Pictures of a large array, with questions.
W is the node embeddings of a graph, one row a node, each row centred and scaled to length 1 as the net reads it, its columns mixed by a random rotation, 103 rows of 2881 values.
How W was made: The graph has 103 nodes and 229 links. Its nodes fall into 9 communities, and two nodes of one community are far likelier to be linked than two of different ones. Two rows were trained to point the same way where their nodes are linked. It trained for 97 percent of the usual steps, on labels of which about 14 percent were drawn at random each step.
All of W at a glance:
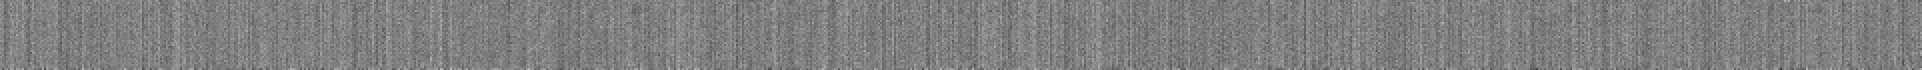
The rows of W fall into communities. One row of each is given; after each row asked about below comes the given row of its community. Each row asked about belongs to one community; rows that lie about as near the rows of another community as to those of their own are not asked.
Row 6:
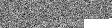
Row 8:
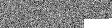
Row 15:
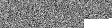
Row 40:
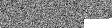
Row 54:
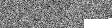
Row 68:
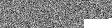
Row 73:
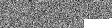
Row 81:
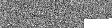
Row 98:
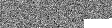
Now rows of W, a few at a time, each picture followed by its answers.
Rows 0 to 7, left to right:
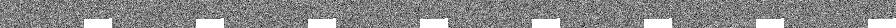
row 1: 73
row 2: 73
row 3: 81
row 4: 54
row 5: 68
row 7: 81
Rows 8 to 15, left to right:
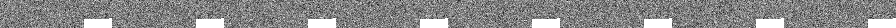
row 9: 15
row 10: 68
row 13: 15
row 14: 54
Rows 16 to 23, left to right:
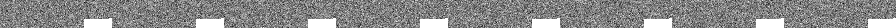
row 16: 68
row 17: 15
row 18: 98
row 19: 68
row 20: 15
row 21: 98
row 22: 81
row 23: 15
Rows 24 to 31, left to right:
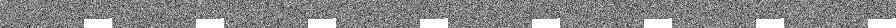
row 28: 98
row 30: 15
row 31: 73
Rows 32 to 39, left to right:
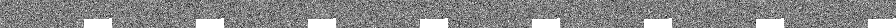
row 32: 40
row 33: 98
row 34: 98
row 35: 8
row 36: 40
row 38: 73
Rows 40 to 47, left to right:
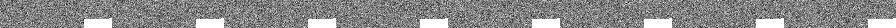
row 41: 15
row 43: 73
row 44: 8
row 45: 40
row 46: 81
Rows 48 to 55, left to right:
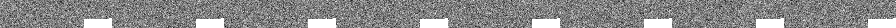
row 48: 8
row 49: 81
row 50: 54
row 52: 81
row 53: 81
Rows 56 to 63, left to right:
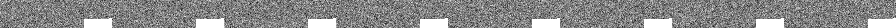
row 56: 81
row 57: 8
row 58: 6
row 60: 54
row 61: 73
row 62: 54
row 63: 81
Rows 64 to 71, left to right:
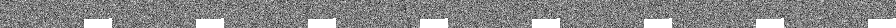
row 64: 68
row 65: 68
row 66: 98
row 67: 8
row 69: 81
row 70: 40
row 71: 68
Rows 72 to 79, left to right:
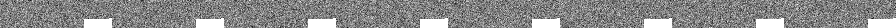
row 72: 73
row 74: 81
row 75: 68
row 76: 68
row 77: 8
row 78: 98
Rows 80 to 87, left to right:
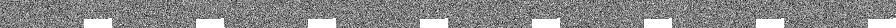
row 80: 54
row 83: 68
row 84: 98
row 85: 54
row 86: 8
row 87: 40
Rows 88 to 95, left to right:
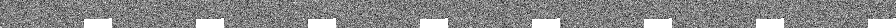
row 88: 40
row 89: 73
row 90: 73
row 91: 8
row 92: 98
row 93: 73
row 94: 8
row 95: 8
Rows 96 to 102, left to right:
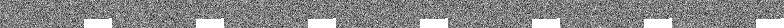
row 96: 73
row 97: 8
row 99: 68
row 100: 98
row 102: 15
